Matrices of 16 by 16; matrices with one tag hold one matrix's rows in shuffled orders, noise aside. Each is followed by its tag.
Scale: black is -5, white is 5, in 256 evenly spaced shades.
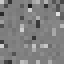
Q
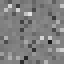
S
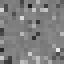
Q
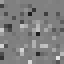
Q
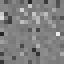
Q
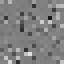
S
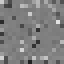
Q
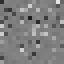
Q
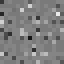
Q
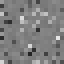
Q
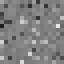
Q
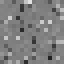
S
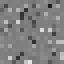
S
